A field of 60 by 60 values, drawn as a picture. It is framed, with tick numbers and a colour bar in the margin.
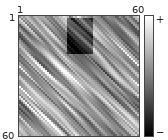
The top middle is the ninth with the lowest average. An odd patch, lower than its surroundings, sits in the top middle. The grain runs diagonally down to the right.
